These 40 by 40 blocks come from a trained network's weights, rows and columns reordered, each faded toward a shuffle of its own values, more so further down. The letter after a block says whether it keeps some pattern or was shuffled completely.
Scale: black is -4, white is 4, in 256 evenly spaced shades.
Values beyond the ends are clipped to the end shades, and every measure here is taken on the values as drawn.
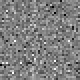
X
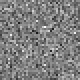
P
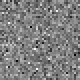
X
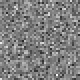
X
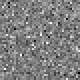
P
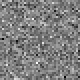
X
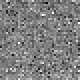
X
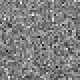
P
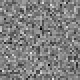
X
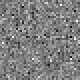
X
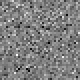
P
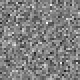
P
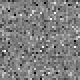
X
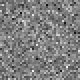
P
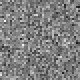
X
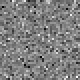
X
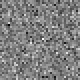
P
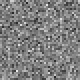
P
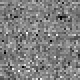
X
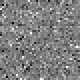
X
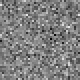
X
